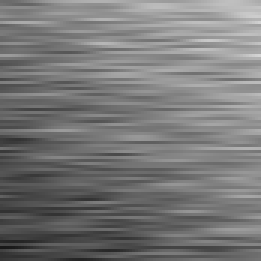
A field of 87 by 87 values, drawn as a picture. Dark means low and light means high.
Ninth with the lowest average: bottom left. Ninth with the highest average: top right. Grain: streaks across. Slope: up to the top right. Mirror symmetry: none.
